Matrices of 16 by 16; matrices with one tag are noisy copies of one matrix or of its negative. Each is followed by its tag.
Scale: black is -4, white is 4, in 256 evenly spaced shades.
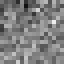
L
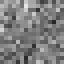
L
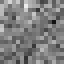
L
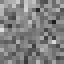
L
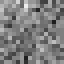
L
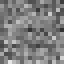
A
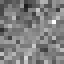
L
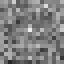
A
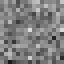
A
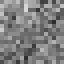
L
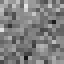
L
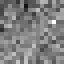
L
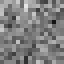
L
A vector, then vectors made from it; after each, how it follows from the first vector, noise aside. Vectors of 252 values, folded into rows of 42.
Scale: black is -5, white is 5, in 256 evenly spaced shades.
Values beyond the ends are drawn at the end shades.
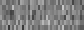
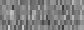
negated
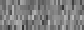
sign-scrambled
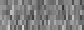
sign-scrambled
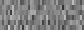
sign-scrambled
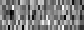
scaled up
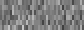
sign-scrambled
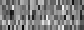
scaled up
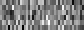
scaled up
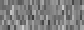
sign-scrambled
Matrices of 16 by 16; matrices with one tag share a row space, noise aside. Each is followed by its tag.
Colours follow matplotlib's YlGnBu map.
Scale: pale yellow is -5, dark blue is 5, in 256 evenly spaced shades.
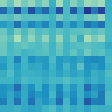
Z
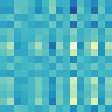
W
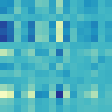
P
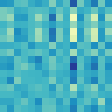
W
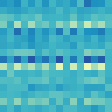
Z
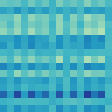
Z
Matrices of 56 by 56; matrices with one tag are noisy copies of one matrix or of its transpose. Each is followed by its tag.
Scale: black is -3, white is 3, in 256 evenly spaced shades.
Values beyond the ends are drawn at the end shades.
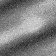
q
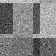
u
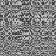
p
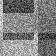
u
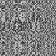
p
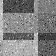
u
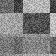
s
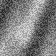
q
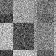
s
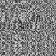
p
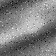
q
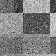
s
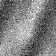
q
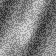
q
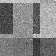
u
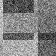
u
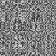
p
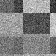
s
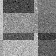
u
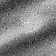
q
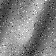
q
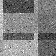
u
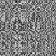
p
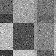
s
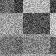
s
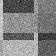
u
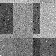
u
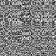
p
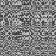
p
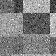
s
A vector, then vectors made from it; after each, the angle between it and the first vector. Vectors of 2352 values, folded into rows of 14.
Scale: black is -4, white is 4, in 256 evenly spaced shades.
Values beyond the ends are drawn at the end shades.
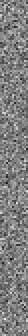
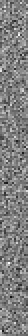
partly aligned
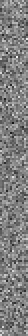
orthogonal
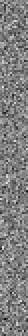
nearly opposite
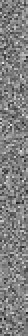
partly opposed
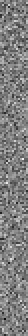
nearly opposite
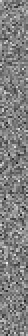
orthogonal
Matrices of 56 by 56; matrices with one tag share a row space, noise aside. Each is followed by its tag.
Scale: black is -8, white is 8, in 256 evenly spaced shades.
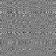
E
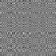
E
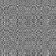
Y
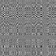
Y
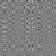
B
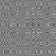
Y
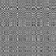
Y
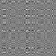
B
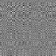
E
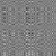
B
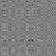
B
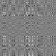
B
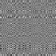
E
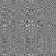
B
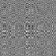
B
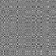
Y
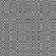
Y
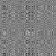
B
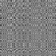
E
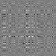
B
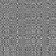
Y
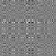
B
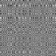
E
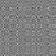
Y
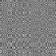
E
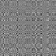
Y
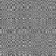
E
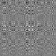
B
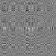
B
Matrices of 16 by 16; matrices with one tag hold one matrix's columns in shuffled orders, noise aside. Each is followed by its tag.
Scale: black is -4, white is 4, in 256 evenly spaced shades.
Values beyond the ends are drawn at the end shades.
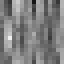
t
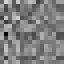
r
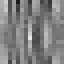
t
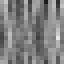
t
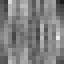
t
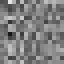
r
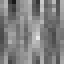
t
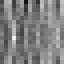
t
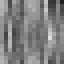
t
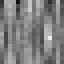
t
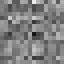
r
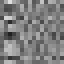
r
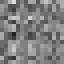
r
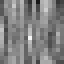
t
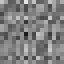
r
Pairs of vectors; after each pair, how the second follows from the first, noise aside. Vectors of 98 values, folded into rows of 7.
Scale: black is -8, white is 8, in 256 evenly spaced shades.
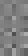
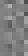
wrapped around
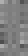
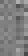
wrapped around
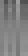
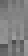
wrapped around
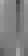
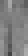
reversed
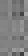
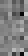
scaled up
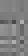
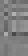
reversed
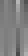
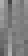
reversed
